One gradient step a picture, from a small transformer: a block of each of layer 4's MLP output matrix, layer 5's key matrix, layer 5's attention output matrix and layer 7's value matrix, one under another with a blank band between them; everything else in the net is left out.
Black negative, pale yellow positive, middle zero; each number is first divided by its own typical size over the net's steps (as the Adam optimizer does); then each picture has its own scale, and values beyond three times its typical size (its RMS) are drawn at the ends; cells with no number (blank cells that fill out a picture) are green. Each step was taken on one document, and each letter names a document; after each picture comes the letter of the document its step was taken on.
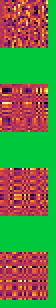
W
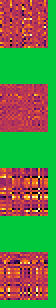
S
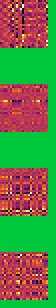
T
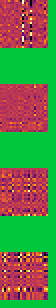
S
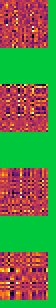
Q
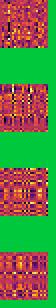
W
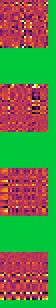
T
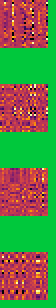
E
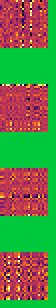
S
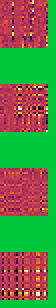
E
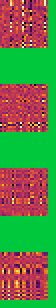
S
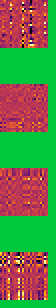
S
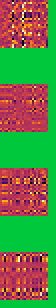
T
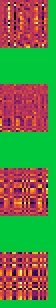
W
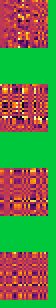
W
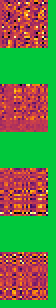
W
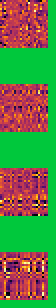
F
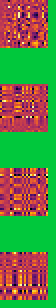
W
